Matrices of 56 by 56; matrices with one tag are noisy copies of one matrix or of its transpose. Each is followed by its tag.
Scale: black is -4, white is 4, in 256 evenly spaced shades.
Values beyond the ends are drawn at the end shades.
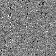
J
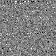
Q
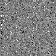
Q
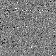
J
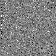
Q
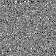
Q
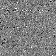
J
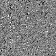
J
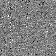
J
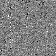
J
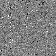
J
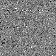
J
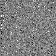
Q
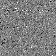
J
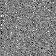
Q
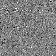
J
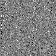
Q
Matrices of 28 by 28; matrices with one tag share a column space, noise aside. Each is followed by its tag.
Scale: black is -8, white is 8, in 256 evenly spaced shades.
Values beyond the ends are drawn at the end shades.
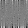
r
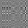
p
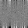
r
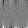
r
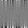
r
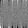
r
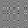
p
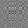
p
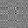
p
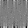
r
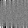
r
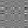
p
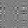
p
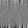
r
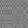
p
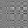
p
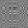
p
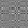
p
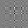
p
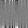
r
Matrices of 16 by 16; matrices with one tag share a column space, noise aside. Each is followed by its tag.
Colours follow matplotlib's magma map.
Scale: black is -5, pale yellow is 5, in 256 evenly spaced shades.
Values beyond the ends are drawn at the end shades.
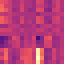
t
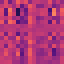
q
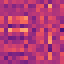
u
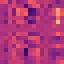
q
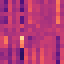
t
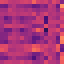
u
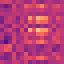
u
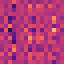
u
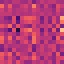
u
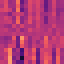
t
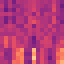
t
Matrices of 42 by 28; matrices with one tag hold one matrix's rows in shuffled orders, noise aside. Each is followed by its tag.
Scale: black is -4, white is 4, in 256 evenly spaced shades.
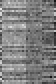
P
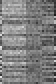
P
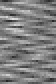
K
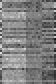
P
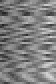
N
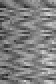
N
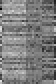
P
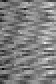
N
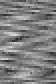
K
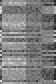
P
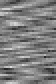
K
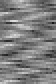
K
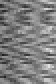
N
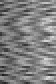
N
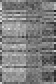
P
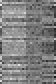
P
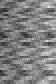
N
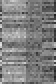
P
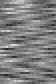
K
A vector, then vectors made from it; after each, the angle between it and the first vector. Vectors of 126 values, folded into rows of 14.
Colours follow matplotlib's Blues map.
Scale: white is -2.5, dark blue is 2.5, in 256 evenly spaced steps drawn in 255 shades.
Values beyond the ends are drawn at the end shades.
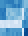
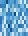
orthogonal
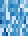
orthogonal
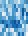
partly opposed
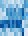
nearly opposite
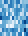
partly aligned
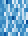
orthogonal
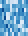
orthogonal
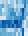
nearly opposite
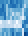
nearly parallel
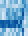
nearly opposite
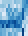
nearly opposite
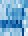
nearly opposite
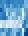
nearly parallel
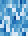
orthogonal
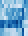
nearly opposite
